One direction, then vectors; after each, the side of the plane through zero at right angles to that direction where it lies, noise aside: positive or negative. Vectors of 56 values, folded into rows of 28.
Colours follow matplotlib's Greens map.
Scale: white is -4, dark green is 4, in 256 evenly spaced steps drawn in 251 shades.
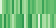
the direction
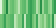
positive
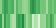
positive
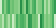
positive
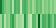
negative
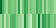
negative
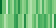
negative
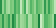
negative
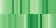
positive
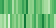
negative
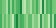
positive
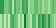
negative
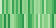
positive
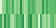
positive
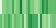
positive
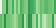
positive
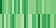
negative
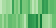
positive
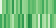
positive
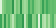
positive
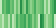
positive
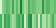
positive
